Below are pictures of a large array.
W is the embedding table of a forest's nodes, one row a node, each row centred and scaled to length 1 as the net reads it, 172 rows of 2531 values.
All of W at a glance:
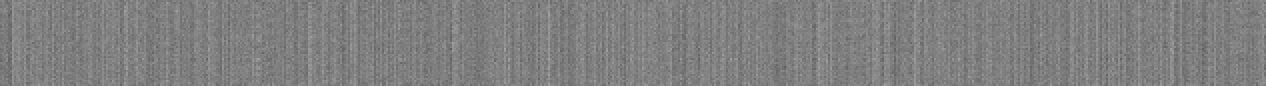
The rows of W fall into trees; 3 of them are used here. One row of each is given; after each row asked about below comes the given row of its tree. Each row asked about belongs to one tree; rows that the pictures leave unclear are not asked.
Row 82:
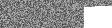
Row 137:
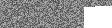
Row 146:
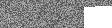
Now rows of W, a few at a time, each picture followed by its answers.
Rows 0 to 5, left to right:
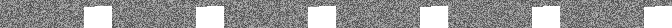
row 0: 82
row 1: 82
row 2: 82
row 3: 137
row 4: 137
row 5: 137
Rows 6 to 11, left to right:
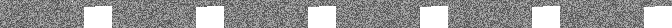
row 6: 137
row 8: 146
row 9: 146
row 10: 137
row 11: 82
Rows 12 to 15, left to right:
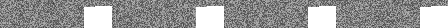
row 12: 146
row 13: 82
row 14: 146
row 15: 146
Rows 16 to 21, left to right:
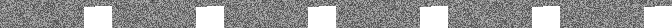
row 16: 146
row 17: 137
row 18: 137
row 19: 137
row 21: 82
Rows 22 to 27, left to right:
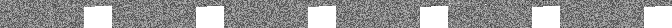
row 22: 82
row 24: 82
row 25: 146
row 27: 146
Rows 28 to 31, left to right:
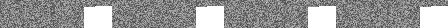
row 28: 146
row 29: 137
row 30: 146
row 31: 146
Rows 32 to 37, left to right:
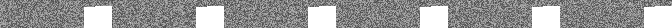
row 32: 137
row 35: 137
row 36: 82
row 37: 137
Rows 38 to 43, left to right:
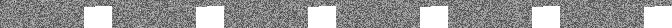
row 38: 146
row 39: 82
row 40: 82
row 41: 137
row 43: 82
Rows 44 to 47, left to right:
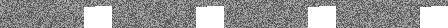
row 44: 82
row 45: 146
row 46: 137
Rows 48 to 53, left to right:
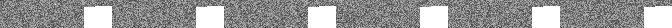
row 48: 146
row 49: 146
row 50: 146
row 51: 82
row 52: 146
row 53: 146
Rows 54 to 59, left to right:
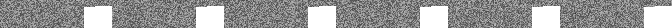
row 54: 146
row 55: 137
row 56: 146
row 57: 146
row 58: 82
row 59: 82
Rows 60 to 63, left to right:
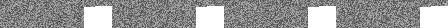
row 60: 146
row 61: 82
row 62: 146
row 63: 137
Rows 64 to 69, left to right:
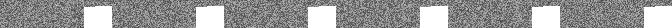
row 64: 146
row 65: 137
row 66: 82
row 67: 82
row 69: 137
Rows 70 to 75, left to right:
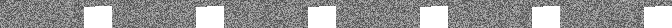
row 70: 146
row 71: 137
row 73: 137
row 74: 146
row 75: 146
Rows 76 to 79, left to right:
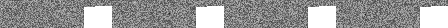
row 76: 137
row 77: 146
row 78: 146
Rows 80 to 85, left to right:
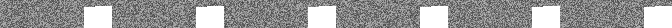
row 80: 137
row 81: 146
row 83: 146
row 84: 137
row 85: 137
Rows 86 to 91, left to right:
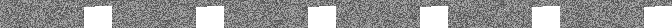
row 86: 137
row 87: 146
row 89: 146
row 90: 82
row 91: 137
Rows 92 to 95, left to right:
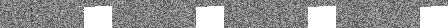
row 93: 137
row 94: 82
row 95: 137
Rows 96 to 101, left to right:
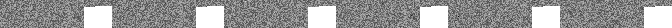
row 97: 146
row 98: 82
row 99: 146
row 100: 82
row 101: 146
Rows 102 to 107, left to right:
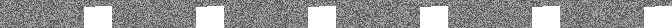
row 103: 137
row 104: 137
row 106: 137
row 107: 137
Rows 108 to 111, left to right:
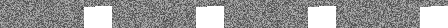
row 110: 146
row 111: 82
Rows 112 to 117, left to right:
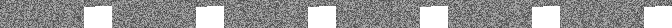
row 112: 146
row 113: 137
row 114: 146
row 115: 82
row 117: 146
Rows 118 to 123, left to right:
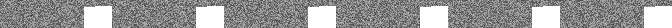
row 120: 146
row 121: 146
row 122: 137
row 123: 146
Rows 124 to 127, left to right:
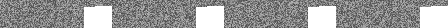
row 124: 82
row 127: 82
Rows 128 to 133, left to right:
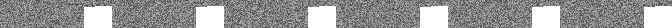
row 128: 146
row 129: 137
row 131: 137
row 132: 137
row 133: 146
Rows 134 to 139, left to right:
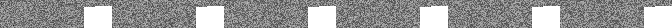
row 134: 146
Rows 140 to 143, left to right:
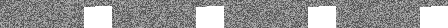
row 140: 146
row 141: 82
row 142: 137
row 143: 137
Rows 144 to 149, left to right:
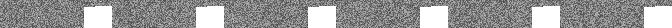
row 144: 137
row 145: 137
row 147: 146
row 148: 137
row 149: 146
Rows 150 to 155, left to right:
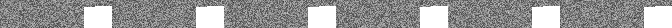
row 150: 146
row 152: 137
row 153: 82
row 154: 137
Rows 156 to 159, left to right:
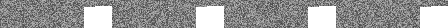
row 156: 146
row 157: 82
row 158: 146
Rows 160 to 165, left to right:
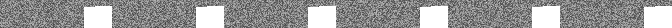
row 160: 146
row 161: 146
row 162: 137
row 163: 137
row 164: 82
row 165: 146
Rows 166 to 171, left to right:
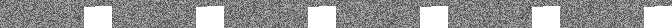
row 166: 146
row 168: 82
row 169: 146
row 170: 146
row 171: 82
